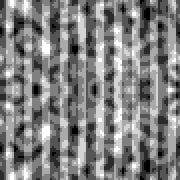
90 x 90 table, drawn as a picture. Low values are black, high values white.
Slope: none. Mirror symmetry: top to bottom. Stripes: upright, repeating 10 times.
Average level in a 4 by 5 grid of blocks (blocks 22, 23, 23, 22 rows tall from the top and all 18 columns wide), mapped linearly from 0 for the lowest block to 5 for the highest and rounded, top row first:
2 2 3 2 0 / 3 3 3 5 3 / 3 3 3 5 3 / 2 2 3 2 0
